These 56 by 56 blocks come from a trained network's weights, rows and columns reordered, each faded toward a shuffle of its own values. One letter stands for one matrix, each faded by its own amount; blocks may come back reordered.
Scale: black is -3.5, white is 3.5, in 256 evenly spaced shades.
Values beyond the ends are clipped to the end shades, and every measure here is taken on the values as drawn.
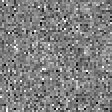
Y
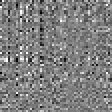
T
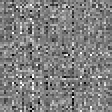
T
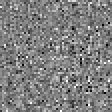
Y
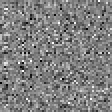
Y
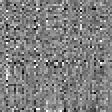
T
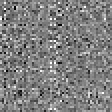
T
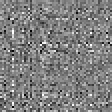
T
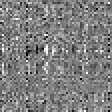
T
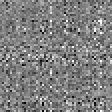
T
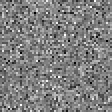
Y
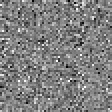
Y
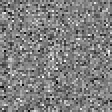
Y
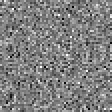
Y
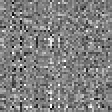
T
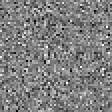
Y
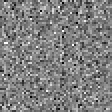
Y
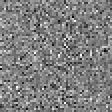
Y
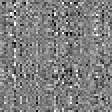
T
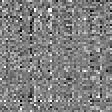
T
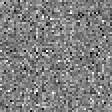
Y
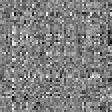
T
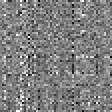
T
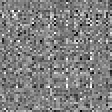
T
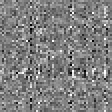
T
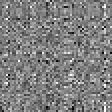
T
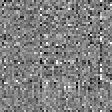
T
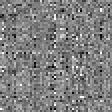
T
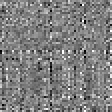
T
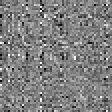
T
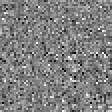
Y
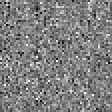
Y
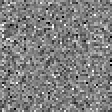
Y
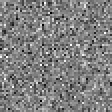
Y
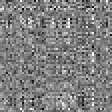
T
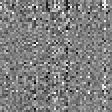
T
